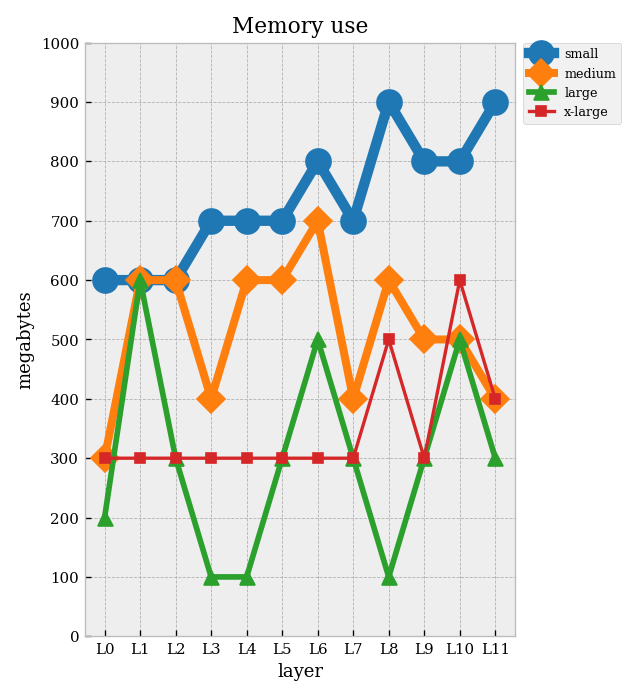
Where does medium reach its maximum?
L6
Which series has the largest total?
small
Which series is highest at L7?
small
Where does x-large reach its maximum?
L10
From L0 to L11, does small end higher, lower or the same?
higher
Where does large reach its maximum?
L1
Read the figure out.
Title: Memory use
x-axis: layer, ticks L0 L1 L2 L3 L4 L5 L6 L7 L8 L9 L10 L11
y-axis: megabytes, ticks 0 100 200 300 400 500 600 700 800 900 1000
Legend: small, medium, large, x-large
Values:
small: 600 600 600 700 700 700 800 700 900 800 800 900
medium: 300 600 600 400 600 600 700 400 600 500 500 400
large: 200 600 300 100 100 300 500 300 100 300 500 300
x-large: 300 300 300 300 300 300 300 300 500 300 600 400
